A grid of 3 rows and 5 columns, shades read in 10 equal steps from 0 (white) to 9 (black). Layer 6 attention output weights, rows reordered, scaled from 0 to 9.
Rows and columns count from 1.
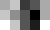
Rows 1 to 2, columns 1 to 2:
3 2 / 2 4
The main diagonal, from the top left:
3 4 6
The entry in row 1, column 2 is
2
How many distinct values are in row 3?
4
